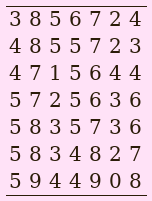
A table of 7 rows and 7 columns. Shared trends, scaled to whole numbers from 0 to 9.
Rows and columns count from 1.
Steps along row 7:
up down same up down up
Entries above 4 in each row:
4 4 3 5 5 4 4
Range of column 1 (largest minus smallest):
2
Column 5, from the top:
7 7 6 6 7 8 9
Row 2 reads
4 8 5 5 7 2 3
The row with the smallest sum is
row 3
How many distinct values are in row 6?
6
